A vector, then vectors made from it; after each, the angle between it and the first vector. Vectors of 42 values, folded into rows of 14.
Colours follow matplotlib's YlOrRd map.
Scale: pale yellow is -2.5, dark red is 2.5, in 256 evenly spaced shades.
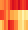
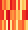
orthogonal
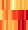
nearly opposite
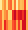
partly opposed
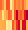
partly opposed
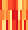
orthogonal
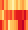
nearly opposite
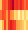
nearly parallel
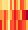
partly opposed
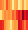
nearly opposite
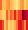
nearly opposite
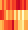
nearly parallel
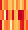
partly opposed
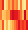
partly opposed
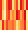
orthogonal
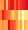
nearly parallel
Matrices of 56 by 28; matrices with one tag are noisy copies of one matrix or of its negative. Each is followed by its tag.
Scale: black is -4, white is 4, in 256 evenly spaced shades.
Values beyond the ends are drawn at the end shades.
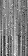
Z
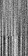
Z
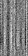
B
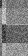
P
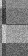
P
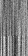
Z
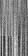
Z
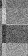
P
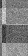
P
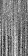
Z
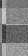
P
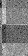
P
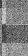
P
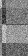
P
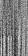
Z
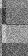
P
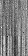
Z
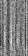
B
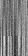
Z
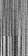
Z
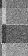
P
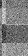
P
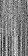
Z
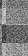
P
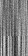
Z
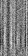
B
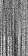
Z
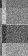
P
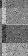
P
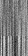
Z
